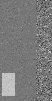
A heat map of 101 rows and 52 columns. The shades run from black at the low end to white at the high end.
Overall the values sit about 50% of the way up the scale. A vertical seam about 70% of the way across splits the table, and the left part is calmer. An odd patch, higher than its surroundings, sits in the bottom left. The halves do not mirror each other.
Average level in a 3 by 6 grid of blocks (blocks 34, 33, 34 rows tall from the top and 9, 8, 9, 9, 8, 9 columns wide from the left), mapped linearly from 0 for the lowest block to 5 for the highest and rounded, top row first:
0 0 0 0 0 0 / 0 0 0 0 0 1 / 5 5 0 0 0 0
